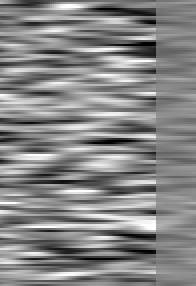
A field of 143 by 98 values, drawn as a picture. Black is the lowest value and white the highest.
Seam: vertical, 80% of the way across, the right part calmer. Histogram: bell-shaped. Grain: streaks across. Slope: none.
